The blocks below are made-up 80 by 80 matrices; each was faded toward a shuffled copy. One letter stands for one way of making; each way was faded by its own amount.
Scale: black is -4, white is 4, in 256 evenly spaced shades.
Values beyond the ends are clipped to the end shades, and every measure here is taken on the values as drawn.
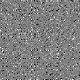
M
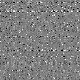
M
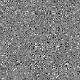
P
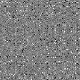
M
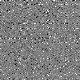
P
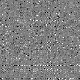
M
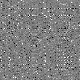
M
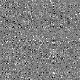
P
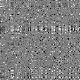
M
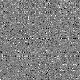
P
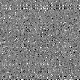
P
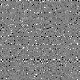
M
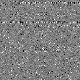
P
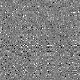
P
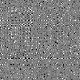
M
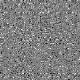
P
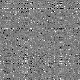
M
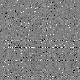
M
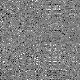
P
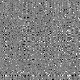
M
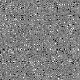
P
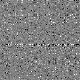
P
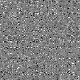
P
